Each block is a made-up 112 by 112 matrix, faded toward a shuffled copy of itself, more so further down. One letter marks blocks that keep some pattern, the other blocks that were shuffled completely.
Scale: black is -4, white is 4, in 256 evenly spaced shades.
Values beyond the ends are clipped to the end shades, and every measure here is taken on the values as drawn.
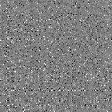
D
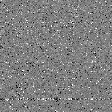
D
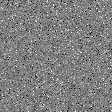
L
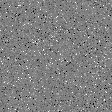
L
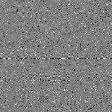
D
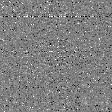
D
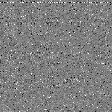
D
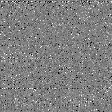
D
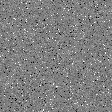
L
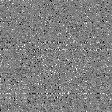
D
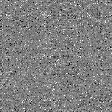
D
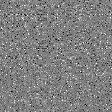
D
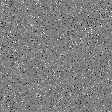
L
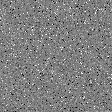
L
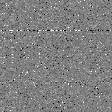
D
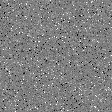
L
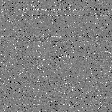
D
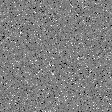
L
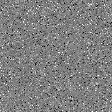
D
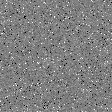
L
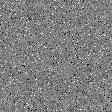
L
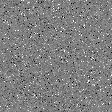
L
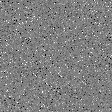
L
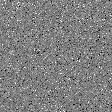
L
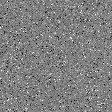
L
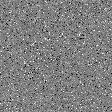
L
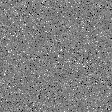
L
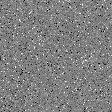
L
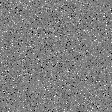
L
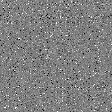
D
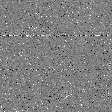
D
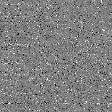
D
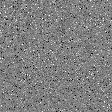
L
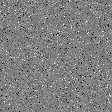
L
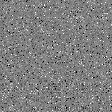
D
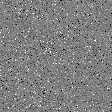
L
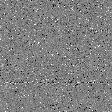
D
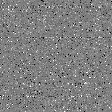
D
